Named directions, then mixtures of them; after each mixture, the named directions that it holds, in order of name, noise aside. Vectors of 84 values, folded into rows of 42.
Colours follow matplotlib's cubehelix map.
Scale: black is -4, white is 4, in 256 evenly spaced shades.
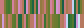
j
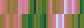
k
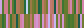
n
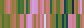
j, k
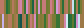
j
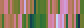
j, k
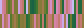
j, k, n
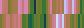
k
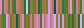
n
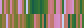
j, k, n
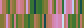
j, k, n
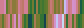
k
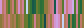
j, k, n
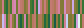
j, n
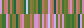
n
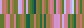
j, k, n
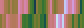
k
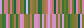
n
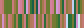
j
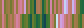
k, n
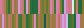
j, k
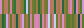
n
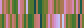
k, n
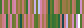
j, k, n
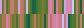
j, k, n
